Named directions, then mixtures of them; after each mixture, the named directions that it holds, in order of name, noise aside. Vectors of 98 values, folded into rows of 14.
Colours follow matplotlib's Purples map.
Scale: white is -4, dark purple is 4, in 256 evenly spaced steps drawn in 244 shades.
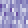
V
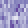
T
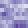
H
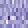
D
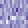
D, T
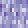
V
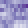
H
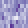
T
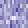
D, T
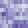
H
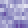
H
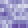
H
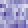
H, V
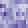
H, V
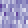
V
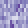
T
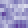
H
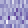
D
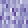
D, V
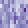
T, V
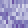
D, H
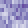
D, H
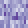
T, V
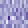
D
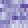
H, T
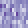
V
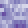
H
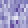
T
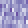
V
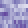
H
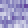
D, H
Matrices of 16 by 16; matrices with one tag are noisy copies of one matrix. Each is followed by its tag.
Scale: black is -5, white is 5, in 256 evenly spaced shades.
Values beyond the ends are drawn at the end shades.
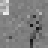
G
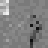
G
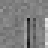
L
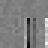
L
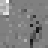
G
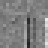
L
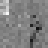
G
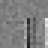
L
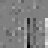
L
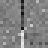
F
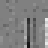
L
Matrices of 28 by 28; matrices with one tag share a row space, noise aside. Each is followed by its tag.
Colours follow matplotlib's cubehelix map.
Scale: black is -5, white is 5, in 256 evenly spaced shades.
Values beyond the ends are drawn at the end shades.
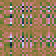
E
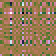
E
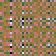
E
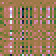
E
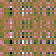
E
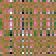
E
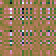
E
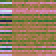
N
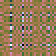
E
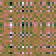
E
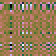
E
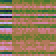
N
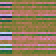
N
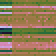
N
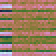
N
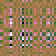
E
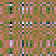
E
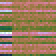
N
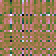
E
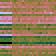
N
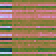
N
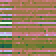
N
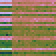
N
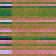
N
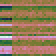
N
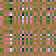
E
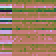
N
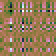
E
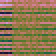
N
